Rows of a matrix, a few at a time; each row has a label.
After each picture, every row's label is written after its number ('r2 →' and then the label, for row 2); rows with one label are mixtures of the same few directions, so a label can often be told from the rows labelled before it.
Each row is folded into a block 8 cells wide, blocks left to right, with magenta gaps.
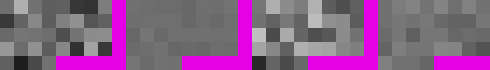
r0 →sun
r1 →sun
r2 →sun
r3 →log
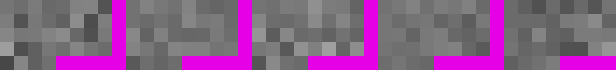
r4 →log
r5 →sun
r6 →sun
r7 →log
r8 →log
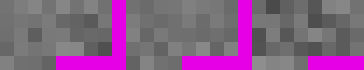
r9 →log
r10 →sun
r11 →sun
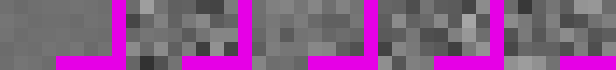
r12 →sun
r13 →sun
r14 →log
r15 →log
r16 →sun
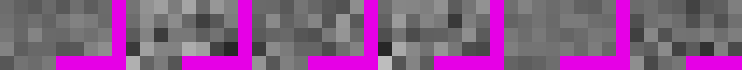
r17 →log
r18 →log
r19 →log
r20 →log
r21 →sun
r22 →sun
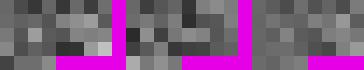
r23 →log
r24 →sun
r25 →log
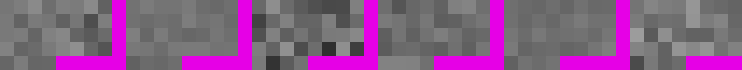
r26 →log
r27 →sun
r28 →sun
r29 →sun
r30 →log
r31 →sun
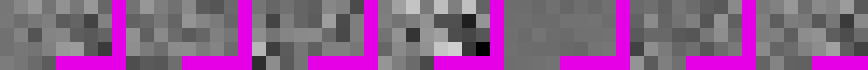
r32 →log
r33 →sun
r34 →log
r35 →log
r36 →log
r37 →log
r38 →log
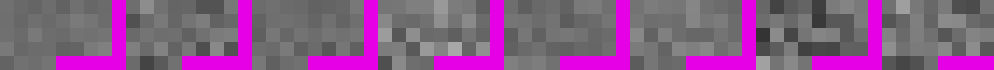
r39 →log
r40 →sun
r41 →sun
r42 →sun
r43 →sun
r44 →sun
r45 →sun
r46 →sun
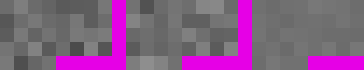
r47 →sun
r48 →sun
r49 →sun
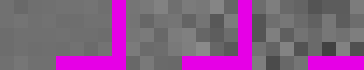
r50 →sun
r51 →log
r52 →sun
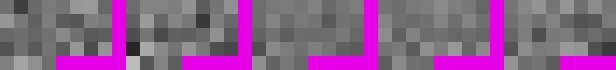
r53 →sun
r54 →log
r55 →log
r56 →sun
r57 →log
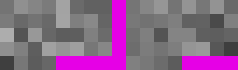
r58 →sun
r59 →log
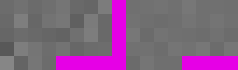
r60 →log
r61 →sun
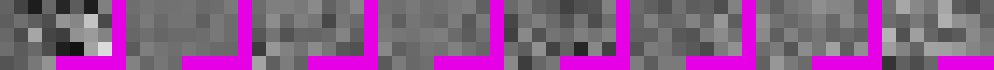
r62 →log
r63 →log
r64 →log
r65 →log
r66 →sun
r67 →log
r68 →sun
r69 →sun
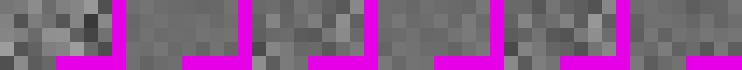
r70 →log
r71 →sun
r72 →log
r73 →log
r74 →log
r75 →sun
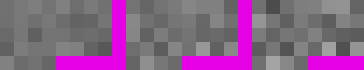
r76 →log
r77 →sun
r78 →sun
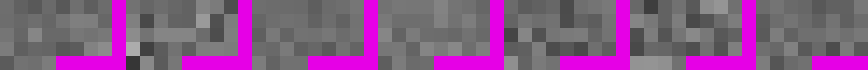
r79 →log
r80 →log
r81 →sun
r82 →sun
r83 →sun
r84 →sun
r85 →sun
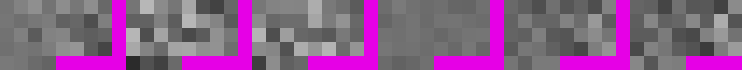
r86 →log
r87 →sun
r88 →sun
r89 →sun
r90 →log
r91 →log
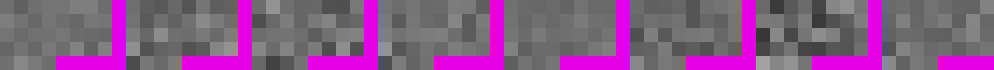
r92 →sun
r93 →log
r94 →sun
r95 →log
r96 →log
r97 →sun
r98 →sun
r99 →log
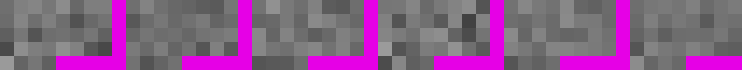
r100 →log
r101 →sun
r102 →sun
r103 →log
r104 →sun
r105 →log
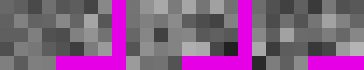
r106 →log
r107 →log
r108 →log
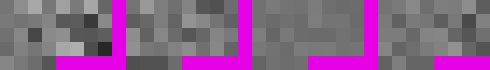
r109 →log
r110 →sun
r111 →sun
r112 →log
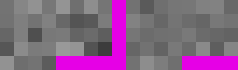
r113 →log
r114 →sun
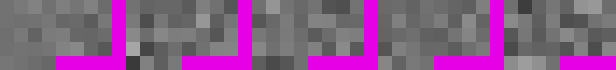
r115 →log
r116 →log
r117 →sun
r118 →log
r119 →sun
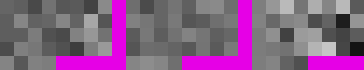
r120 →log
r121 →sun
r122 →log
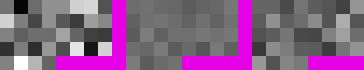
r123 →sun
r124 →sun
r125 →log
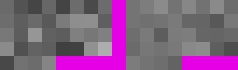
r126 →log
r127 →log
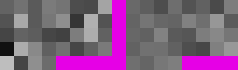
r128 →log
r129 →log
